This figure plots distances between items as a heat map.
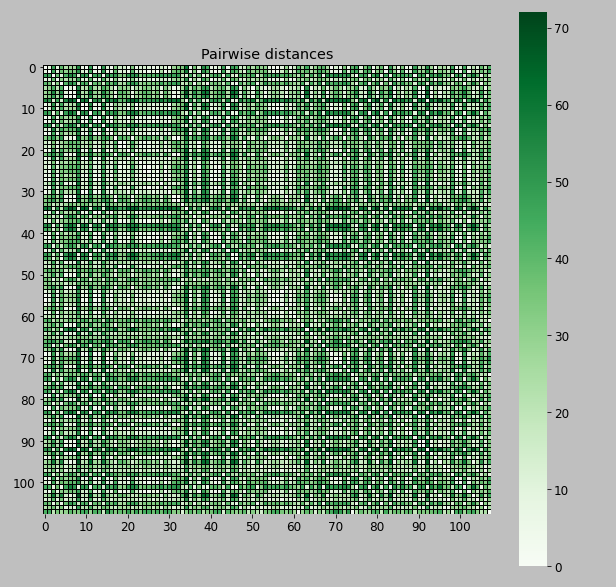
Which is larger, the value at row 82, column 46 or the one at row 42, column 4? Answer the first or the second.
the first
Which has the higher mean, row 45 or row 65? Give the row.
45
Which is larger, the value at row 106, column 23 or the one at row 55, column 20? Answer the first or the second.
the first
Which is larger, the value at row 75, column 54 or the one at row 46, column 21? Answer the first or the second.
the second
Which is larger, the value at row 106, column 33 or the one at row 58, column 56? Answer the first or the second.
the second
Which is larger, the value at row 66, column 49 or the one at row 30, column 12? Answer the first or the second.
the first
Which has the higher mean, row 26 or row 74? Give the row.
74
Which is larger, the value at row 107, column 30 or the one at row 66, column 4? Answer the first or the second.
the second
